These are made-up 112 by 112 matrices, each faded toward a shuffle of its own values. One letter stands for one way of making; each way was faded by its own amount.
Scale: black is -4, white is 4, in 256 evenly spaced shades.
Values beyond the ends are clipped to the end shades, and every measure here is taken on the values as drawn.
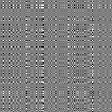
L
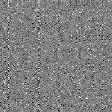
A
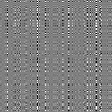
L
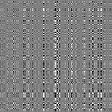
L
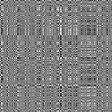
L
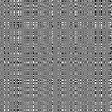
L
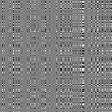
L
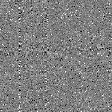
A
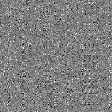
A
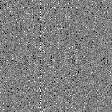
A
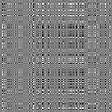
L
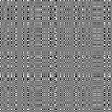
L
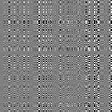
L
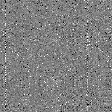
A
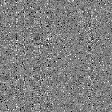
A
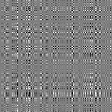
L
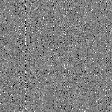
A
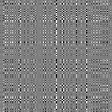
L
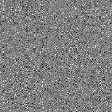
A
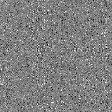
A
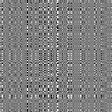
L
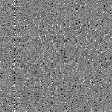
A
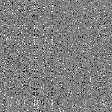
A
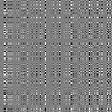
L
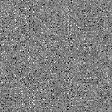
A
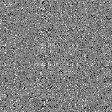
A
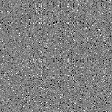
A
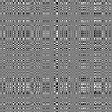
L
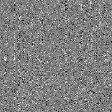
A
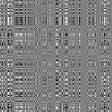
L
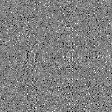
A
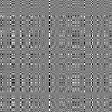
L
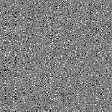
A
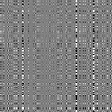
L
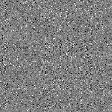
A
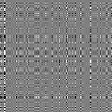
L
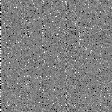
A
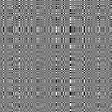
L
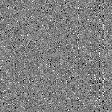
A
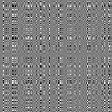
L
